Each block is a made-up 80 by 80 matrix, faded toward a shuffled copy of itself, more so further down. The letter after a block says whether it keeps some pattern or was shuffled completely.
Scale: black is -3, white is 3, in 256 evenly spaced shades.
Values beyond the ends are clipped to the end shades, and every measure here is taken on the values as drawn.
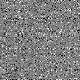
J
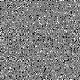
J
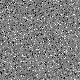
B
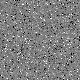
B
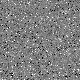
B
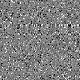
J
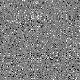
J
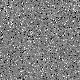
B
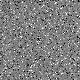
B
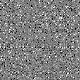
J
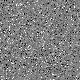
B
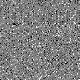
J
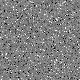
B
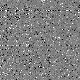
J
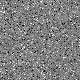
B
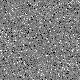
B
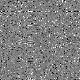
J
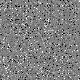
J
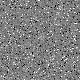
B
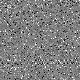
J
